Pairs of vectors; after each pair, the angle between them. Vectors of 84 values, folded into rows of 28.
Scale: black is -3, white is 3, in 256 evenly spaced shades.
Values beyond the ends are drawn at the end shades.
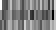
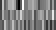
partly opposed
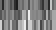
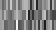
partly opposed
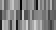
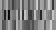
partly opposed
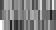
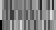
nearly opposite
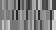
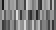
partly opposed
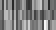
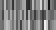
nearly parallel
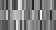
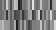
nearly opposite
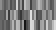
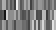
partly aligned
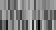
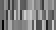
partly aligned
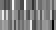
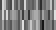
partly aligned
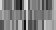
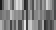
nearly opposite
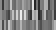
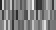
orthogonal
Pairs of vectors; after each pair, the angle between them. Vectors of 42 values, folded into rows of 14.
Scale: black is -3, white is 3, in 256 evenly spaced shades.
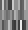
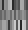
nearly opposite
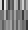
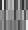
nearly opposite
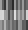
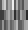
nearly opposite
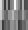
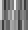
nearly parallel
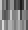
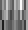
nearly opposite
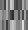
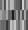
nearly parallel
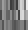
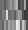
partly opposed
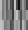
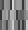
partly opposed
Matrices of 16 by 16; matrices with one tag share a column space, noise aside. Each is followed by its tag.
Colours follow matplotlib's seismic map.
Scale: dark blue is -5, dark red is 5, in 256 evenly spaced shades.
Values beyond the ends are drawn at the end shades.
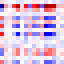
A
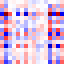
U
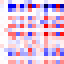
A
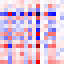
U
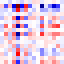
A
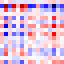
A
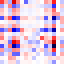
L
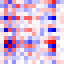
L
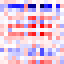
A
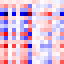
U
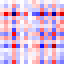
U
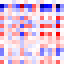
A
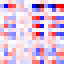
A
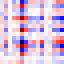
L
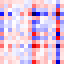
U
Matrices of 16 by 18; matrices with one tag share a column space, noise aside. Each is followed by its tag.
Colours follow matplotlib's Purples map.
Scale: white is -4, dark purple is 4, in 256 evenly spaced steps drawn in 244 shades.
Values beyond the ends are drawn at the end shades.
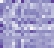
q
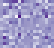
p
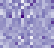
p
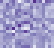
q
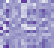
q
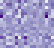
p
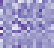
q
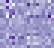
p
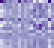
q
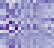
q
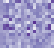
q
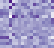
p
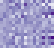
p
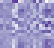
q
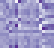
q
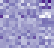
p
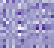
q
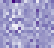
q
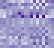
p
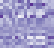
p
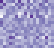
p
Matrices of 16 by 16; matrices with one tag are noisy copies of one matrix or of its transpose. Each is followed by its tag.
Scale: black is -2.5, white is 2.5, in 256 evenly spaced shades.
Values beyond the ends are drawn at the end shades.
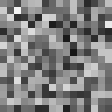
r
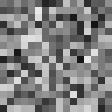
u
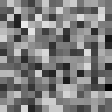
r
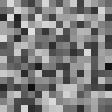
r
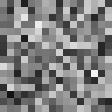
u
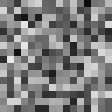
r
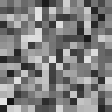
u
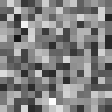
r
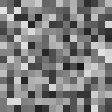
r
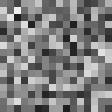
r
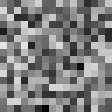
r
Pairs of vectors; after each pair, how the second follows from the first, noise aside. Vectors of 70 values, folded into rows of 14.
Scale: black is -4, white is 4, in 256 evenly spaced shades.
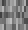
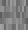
shrunk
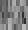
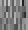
shuffled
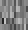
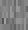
shrunk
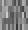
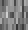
sign-scrambled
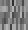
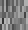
shuffled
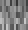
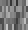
sign-scrambled
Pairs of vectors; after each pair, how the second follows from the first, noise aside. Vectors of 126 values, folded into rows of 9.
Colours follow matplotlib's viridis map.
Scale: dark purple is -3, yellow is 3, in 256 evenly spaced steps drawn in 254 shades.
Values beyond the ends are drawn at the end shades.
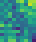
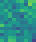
shrunk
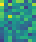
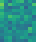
shrunk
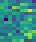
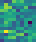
reversed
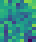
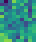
reversed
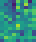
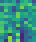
reversed
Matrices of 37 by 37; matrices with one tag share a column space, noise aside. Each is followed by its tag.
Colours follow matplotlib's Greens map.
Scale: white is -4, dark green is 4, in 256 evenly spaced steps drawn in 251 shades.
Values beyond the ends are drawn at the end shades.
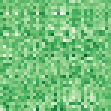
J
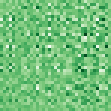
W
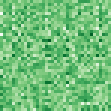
J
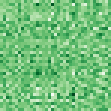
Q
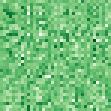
J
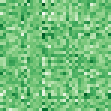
Q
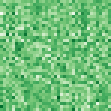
J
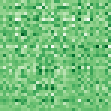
W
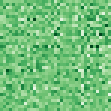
W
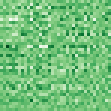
W
